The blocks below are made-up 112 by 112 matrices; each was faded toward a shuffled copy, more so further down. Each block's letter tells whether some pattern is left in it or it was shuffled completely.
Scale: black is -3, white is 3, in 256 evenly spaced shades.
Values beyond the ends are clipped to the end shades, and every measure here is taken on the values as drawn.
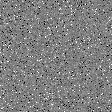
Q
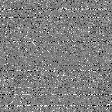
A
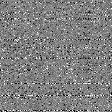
A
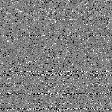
A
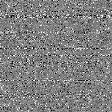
A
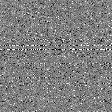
A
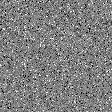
Q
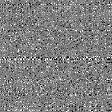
A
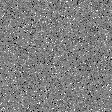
Q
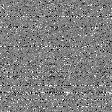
A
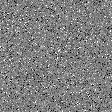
Q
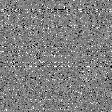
A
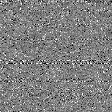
A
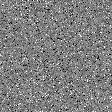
Q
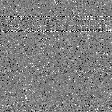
A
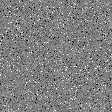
Q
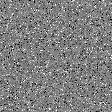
Q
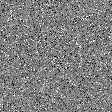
Q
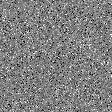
Q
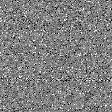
A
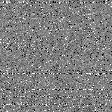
A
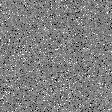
Q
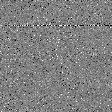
A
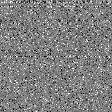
A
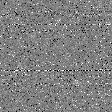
A
